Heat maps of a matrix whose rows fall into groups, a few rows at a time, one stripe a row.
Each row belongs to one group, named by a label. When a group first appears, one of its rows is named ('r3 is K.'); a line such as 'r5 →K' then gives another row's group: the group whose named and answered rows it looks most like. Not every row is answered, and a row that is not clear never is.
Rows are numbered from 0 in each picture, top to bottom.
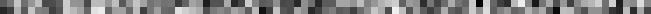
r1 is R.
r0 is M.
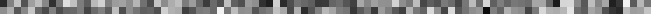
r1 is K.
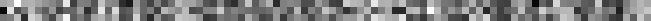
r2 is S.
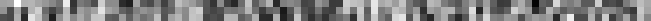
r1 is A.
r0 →S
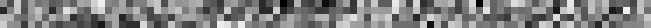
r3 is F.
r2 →S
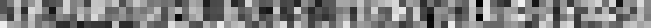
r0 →M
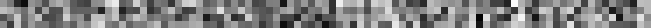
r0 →S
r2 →M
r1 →F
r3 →A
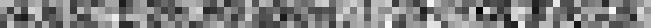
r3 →F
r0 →S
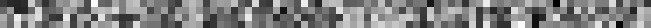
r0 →R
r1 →M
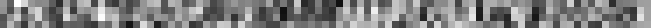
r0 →A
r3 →F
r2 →M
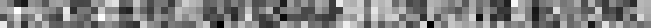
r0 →S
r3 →F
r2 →M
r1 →S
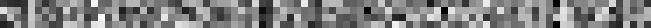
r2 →K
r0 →R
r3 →R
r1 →F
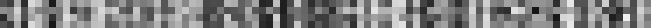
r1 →S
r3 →A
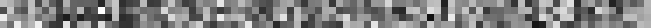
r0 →F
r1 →K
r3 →A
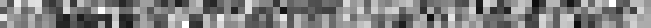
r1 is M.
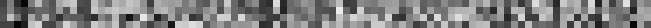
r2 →F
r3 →R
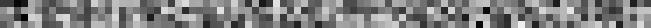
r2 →S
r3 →M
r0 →R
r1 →K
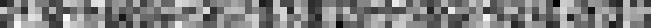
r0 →R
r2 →R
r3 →R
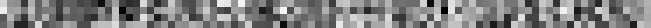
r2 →F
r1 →K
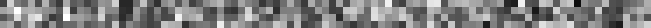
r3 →K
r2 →R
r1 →S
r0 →F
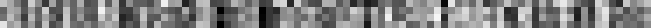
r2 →F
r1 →F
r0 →K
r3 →F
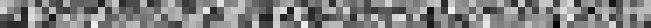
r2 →A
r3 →R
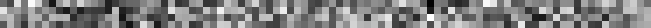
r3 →F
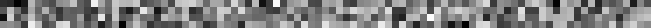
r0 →R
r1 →F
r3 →S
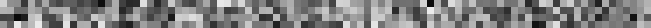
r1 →S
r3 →A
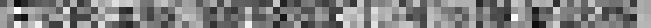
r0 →M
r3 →A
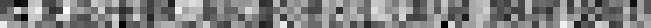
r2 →S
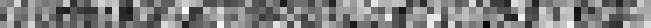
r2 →F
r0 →S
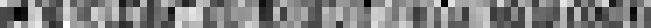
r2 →R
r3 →R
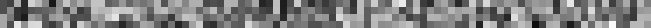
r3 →A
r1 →M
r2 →S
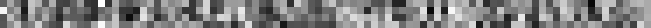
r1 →F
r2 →F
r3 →M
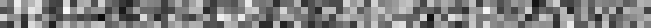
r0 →A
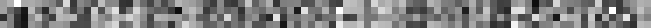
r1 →S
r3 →S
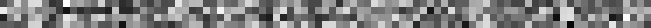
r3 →R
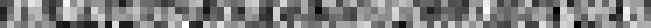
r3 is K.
